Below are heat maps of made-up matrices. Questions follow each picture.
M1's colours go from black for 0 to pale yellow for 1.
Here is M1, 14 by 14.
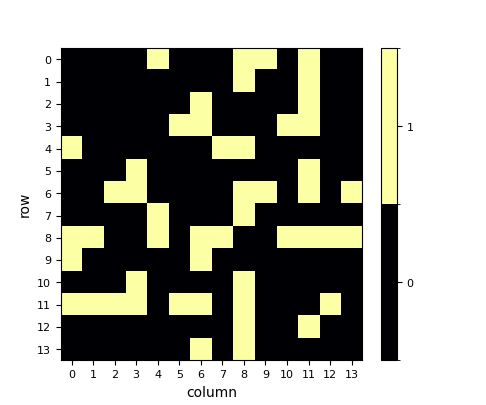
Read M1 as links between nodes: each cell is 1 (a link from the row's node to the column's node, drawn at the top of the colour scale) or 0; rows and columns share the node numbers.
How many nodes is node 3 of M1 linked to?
4
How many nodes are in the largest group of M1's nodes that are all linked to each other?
3
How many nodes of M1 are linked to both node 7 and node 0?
2
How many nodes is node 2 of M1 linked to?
2
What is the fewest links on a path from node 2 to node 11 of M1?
1
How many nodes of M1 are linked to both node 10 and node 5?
1
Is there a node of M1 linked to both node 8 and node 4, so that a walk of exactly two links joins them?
yes
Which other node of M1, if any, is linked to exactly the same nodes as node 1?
node 12
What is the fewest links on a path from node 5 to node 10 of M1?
2
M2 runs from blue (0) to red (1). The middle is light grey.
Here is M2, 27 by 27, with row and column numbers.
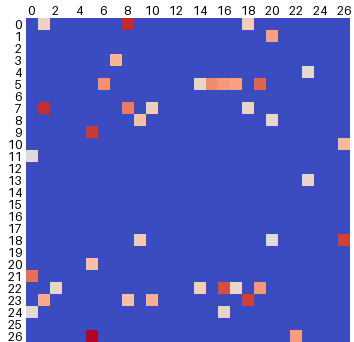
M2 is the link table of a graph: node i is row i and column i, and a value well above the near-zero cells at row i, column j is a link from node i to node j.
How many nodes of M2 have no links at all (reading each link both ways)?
2
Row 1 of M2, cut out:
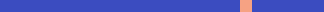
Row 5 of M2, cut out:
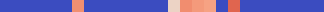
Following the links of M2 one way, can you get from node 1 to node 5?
yes
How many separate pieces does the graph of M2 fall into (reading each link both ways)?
3
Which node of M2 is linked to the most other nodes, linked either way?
node 5
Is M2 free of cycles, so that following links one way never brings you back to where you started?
yes
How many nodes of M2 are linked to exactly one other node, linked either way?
8
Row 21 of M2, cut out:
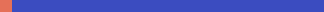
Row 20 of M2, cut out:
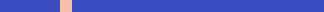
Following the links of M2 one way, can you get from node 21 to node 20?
yes
